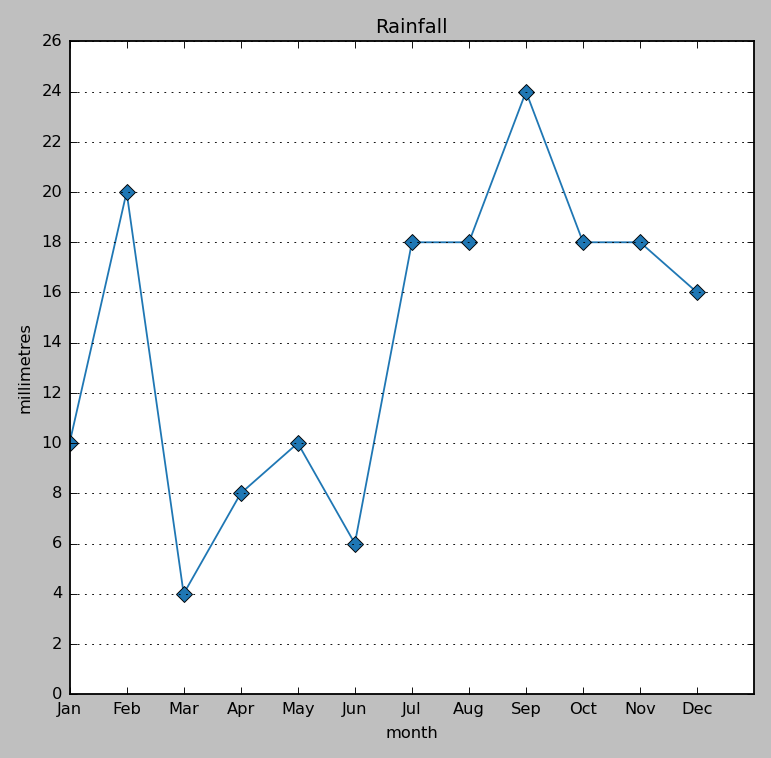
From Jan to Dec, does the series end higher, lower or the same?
higher
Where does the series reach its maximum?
Sep
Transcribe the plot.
Title: Rainfall
x-axis: month, ticks Jan Feb Mar Apr May Jun Jul Aug Sep Oct Nov Dec
y-axis: millimetres, ticks 0 2 4 6 8 10 12 14 16 18 20 22 24 26
Values:
10 20 4 8 10 6 18 18 24 18 18 16
